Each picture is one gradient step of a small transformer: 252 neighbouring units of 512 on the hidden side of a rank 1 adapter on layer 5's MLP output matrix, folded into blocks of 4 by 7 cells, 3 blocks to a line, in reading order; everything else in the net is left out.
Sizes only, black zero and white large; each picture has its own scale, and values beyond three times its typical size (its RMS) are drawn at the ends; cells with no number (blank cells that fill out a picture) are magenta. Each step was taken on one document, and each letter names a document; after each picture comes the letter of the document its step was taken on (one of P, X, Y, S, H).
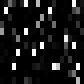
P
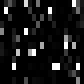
P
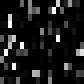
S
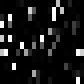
S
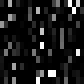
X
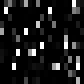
P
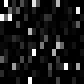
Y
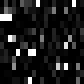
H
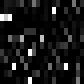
H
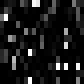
H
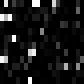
Y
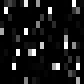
P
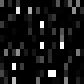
X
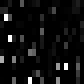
H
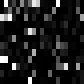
Y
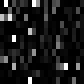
Y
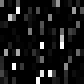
X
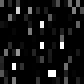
X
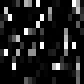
P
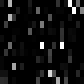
X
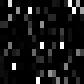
X
